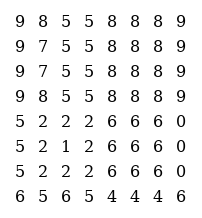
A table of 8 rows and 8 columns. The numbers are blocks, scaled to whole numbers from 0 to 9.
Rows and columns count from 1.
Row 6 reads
5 2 1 2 6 6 6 0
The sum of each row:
60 59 59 60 29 28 29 40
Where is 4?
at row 8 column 5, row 8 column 6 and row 8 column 7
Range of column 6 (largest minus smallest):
4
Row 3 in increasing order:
5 5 7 8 8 8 9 9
